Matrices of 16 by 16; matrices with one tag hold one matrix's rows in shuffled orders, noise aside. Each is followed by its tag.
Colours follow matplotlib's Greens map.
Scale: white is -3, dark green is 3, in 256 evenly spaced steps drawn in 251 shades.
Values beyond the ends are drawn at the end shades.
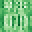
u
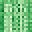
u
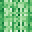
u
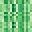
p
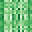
u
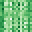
u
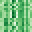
p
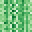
p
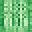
u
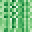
p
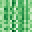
p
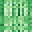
u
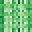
u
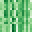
p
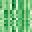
p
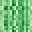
p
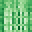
u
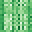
u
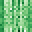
u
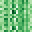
p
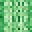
u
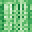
u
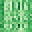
u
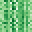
p
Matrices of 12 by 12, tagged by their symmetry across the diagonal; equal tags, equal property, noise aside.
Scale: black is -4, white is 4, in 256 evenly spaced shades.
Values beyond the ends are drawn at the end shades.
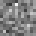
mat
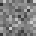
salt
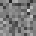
mat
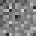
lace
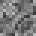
lace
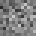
mat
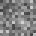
lace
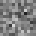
salt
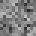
lace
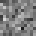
mat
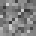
salt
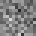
salt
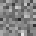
mat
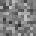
mat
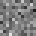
salt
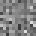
mat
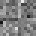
salt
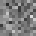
mat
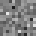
salt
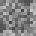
lace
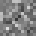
lace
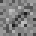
lace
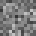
lace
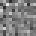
salt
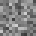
mat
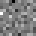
salt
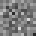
lace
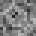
lace
